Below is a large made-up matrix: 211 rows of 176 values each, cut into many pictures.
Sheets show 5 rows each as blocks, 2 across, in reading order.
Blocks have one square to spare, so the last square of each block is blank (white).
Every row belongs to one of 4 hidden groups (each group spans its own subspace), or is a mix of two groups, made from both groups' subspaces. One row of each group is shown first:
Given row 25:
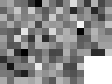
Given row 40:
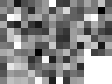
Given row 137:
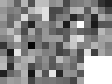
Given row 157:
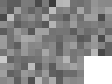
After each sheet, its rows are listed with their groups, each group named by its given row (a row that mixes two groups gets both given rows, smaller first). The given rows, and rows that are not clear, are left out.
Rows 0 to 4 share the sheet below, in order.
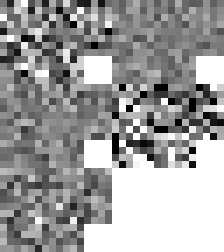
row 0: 25
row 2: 25
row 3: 137
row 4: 40
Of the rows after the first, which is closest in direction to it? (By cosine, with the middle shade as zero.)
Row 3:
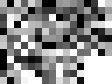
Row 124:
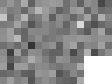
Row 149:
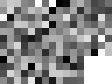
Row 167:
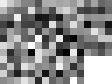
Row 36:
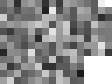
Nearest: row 36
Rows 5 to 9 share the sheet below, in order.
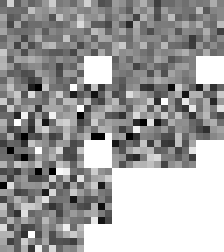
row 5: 137
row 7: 25
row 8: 25
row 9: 157
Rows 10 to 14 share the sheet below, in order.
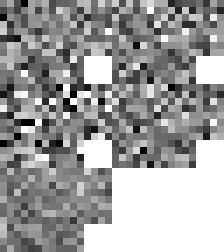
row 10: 25
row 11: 157
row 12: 25
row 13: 157
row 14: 137
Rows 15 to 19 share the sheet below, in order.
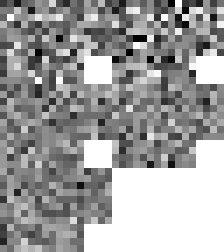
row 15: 40
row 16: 25
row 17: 157
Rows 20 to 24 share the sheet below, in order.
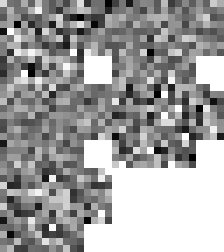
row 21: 40
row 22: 157
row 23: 40
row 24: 40
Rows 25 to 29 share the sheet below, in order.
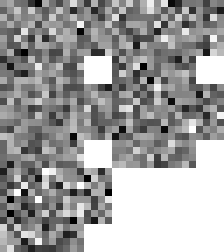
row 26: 157
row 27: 40
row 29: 137
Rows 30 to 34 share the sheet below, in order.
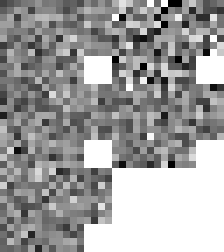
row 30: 40
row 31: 157
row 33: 40
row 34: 157
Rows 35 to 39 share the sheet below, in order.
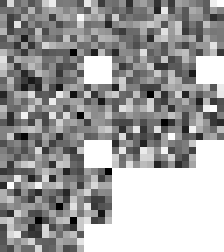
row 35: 137
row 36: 40
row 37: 25
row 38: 137 and 157
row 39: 40
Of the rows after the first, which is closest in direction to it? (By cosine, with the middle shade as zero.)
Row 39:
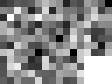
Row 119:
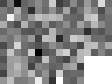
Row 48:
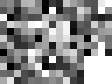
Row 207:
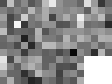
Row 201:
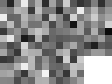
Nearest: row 119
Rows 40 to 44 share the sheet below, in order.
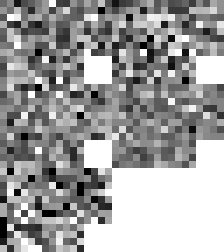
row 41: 40
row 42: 25
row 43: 137
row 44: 137
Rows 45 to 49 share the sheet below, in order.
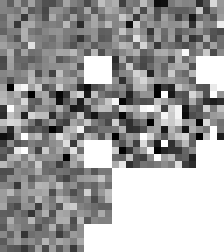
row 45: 137
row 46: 137
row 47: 25 and 137
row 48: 40
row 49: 40
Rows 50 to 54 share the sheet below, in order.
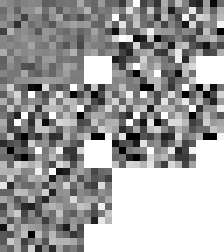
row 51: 25
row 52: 25
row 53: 25
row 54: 157
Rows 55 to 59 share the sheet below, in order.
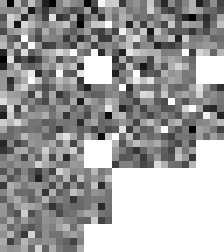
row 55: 137
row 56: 137
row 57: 25 and 137
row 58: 137
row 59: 157
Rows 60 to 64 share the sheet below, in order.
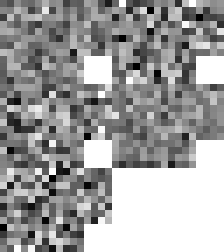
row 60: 40
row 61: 25 and 157
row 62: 40
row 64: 157
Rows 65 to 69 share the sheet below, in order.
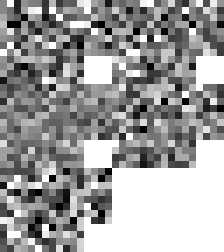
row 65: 137
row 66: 25
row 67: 157
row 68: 25 and 137
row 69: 40
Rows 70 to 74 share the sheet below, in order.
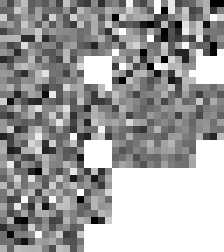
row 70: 25
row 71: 40
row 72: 40
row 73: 25
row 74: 25
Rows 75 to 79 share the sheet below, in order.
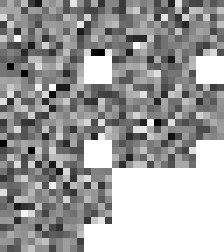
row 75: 25
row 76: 25
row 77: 157
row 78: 25 and 40
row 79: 25
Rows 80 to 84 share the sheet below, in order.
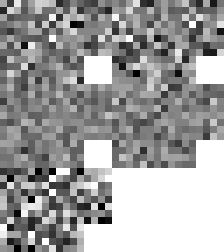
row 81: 25
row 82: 25
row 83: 157
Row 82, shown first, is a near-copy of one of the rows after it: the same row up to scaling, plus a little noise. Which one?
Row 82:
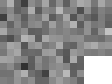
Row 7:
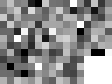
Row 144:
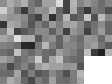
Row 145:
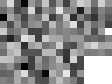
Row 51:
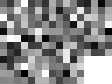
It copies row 145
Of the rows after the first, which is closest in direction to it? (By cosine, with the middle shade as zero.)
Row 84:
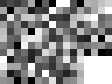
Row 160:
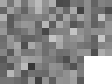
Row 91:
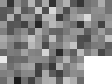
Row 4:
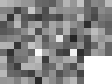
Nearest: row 91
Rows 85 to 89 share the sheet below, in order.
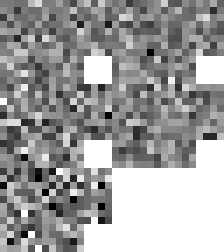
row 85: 25
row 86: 40
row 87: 25
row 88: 25
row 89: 157
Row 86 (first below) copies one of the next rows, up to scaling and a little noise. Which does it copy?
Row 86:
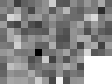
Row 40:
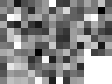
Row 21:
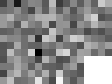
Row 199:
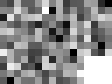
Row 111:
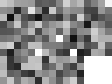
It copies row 40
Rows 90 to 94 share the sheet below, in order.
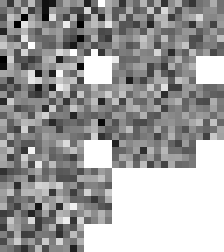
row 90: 137
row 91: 157
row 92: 157
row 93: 157
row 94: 40
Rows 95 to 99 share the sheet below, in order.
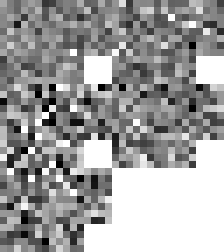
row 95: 137
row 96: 137
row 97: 40 and 157
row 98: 137
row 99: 25
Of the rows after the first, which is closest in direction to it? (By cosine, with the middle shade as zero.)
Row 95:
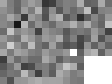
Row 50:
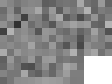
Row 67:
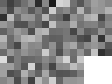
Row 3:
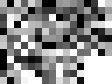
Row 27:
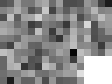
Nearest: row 50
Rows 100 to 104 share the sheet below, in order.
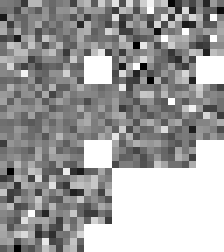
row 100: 25
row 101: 157
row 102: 157
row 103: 137
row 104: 25 and 157
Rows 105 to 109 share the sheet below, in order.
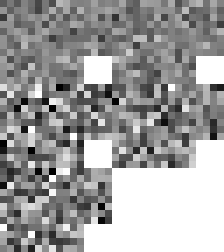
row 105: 157
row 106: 25
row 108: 40 and 157
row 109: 157
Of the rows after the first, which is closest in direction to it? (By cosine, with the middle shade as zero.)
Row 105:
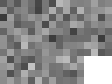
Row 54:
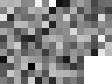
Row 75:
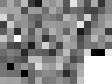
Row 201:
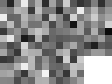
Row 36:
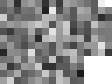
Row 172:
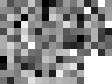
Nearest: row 172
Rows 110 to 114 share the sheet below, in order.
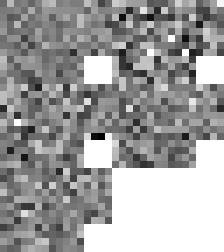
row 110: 137
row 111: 40
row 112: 25
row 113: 137
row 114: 25
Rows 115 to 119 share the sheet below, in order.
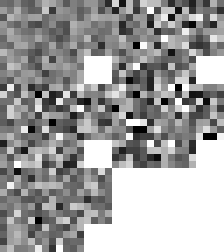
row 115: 40
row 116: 157
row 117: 157
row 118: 25
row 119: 40
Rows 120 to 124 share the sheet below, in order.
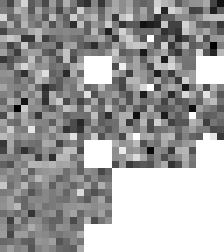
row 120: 25
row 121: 40
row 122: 137
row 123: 25
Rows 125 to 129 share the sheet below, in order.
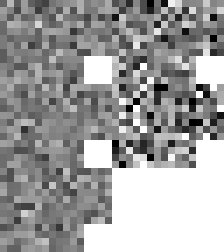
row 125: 40 and 157
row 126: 157
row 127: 25
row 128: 137
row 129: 25
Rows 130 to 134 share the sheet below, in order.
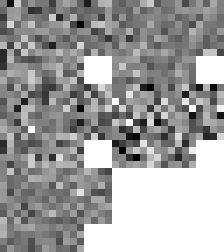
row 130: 137
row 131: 25
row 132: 137
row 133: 25
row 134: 137
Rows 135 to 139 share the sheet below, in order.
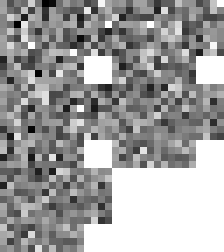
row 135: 137
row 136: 40
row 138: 157
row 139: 157
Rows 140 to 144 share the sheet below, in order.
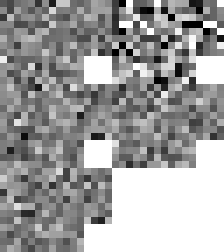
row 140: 157
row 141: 137
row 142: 25
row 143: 157
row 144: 25
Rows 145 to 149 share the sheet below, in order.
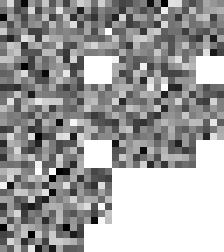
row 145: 25
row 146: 157
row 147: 40
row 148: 157
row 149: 157
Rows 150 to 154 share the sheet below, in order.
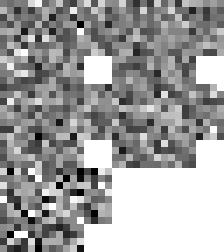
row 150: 25
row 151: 25
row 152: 40
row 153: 40
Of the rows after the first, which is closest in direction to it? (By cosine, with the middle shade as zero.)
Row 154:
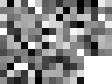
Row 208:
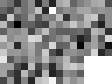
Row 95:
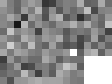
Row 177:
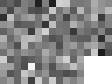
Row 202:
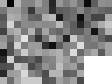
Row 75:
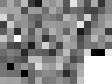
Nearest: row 202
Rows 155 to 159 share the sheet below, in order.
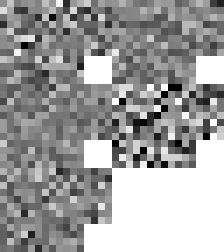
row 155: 25
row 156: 40 and 137
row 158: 157
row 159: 157
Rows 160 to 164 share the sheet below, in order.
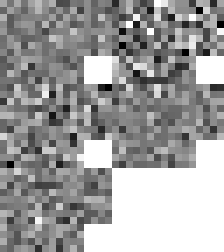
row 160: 157
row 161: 137
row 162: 40
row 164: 40
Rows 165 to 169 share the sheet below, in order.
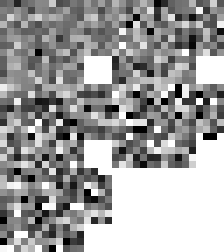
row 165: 40
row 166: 137
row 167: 40
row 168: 25
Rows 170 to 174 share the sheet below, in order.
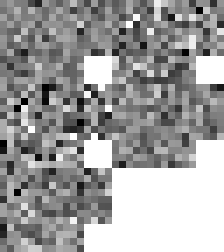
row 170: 25
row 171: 137
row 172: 137
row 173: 40
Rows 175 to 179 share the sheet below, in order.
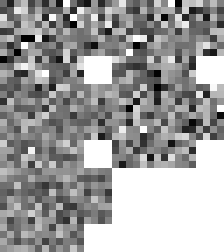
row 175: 25
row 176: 25
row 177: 157
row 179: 40
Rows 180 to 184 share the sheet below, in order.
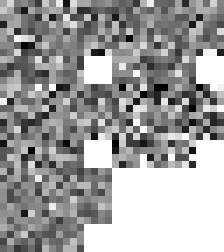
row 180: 25
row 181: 25
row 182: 157
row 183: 137
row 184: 157
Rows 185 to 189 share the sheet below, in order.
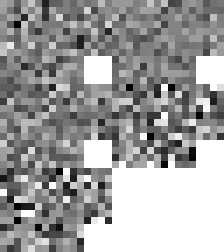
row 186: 157
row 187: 157
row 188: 40
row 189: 25
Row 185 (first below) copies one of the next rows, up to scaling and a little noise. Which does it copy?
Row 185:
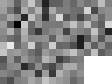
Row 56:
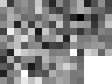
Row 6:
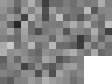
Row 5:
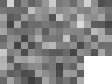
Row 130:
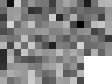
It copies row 6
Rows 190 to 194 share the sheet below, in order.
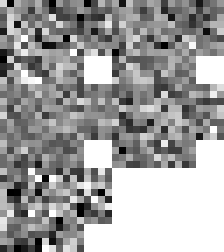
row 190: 137
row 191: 137
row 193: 40
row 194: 137 and 157
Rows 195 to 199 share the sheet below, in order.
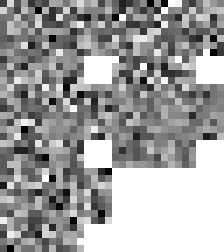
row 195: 157
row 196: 157
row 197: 25
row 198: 25
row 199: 40
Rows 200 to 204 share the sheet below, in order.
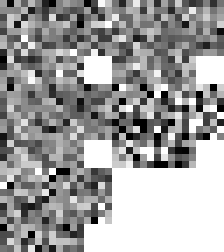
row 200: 137
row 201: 25
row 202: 137
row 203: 137 and 157
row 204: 157
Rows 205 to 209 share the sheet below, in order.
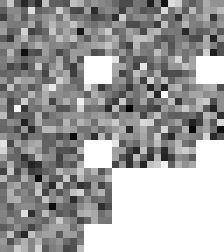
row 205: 25
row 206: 157
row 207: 137
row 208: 137 and 157
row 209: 157
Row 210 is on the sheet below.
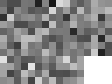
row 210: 157
